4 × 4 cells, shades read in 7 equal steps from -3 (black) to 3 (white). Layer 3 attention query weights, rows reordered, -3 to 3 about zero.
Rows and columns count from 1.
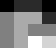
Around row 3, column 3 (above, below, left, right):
1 3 1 0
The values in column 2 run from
-2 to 1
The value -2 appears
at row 1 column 2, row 1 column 3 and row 2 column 4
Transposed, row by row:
-3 0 0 0 / -2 1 1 1 / -2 1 0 3 / -3 -2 0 2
